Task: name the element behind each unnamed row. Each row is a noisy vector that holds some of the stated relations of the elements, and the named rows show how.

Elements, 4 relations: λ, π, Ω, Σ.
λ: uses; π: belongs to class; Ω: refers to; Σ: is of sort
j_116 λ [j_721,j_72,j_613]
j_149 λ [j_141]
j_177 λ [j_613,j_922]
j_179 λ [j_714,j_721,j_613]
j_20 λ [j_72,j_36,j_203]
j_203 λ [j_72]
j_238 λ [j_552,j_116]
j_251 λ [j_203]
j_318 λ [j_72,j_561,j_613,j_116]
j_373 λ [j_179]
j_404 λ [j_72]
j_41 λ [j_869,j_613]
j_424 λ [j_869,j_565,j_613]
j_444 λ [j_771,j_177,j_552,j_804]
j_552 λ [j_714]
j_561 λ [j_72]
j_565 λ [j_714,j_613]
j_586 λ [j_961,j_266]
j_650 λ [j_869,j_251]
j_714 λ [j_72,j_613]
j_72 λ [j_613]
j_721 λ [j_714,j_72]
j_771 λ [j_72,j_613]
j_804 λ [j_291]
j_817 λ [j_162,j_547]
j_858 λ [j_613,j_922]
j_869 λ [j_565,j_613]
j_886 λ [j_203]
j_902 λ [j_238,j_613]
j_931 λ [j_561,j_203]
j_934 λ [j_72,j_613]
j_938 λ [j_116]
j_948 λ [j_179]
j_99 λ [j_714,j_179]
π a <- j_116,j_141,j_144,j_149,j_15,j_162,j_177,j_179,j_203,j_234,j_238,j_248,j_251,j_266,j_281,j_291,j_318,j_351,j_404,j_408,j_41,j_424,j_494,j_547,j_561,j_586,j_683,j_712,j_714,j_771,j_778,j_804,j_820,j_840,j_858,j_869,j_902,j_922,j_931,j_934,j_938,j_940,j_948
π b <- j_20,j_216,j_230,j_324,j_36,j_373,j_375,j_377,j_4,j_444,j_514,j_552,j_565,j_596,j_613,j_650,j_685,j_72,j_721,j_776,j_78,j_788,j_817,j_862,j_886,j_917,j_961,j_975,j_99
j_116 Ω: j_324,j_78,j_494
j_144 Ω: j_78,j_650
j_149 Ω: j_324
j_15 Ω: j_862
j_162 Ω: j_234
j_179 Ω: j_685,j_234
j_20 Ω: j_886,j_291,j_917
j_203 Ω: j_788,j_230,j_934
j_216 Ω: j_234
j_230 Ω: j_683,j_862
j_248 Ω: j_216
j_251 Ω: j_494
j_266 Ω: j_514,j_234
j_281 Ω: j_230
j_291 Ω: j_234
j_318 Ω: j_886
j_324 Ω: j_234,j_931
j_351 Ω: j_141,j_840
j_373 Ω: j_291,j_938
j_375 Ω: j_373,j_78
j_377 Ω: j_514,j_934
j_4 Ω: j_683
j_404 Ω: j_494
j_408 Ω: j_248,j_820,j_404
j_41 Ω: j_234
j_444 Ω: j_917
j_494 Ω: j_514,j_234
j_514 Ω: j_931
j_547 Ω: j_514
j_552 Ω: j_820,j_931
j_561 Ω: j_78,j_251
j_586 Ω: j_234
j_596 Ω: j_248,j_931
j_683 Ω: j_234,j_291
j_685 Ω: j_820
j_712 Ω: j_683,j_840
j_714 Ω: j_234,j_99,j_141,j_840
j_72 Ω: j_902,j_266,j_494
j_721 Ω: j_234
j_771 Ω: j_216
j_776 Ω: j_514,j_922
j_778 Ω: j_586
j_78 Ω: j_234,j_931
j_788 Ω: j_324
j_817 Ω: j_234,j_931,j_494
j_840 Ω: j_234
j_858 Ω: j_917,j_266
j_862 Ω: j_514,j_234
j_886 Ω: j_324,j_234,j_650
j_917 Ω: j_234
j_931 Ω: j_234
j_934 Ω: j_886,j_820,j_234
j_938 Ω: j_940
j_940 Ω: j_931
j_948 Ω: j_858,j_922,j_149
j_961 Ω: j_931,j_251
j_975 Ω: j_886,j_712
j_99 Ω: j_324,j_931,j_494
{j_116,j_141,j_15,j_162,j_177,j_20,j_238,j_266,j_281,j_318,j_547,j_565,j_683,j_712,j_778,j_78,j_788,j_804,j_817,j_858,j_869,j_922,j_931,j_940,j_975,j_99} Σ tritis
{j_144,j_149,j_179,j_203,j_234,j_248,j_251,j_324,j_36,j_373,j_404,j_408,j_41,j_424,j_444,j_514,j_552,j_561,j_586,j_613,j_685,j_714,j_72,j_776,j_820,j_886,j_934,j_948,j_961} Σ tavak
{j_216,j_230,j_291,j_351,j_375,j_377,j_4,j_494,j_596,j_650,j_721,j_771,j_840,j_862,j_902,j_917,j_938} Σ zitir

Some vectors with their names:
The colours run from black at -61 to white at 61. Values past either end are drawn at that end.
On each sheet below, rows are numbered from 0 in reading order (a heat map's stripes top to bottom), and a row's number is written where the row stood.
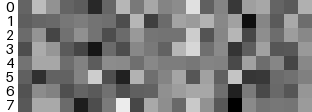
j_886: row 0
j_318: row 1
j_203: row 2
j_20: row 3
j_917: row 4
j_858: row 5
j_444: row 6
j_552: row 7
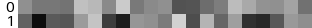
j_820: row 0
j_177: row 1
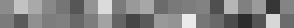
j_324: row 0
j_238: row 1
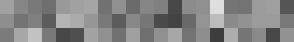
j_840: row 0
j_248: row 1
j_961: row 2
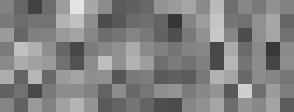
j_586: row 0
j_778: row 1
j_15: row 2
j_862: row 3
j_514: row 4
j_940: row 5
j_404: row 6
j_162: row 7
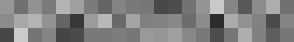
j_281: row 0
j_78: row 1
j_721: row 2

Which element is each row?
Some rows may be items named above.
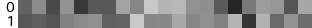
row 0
j_565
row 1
j_934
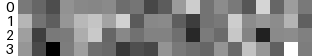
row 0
j_561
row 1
j_234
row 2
j_922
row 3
j_804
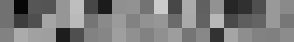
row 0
j_177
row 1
j_902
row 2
j_99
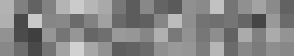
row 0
j_141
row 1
j_938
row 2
j_424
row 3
j_586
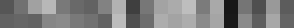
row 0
j_116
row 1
j_318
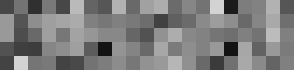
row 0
j_714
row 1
j_547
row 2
j_149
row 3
j_771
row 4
j_721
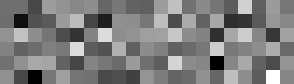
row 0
j_561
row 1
j_177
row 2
j_650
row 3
j_179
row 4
j_817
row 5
j_804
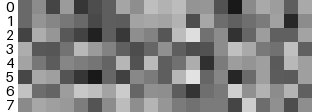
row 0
j_565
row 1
j_613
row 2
j_20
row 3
j_291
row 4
j_251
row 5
j_20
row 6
j_234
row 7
j_514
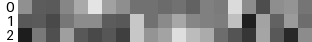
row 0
j_266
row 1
j_934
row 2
j_72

